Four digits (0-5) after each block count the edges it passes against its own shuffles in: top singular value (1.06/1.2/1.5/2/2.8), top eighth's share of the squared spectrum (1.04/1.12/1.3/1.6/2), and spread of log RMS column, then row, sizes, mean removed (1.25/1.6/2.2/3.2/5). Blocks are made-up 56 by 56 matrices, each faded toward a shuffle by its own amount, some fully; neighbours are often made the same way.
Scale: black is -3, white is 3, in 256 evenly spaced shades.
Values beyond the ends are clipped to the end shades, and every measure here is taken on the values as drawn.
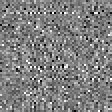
4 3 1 2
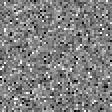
0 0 0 0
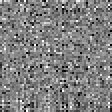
4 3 2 2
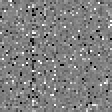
3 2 1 0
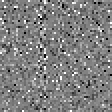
3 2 1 0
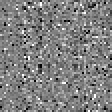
3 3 2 1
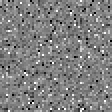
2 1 0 0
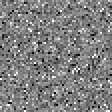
0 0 0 0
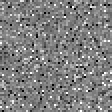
0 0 0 0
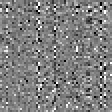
4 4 3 2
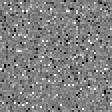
0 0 0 0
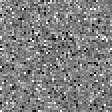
2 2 1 1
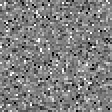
1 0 0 0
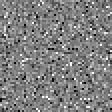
1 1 0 0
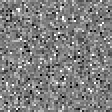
2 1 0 0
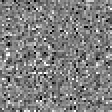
3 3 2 1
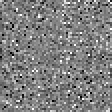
2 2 1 0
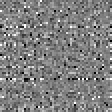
4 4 1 3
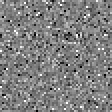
2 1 0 0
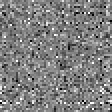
3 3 1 2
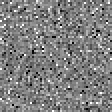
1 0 0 0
